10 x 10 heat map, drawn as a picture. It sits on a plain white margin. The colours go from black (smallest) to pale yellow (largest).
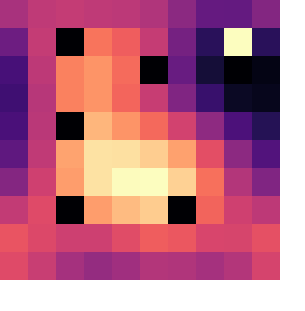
Lone odd cells: 6, 1 higher and 5 lower than their neighbours. Ninth with the highest average: centre. Odd rows or columns: none. Calmest part: bottom right. Ninth with the lowest average: top right.
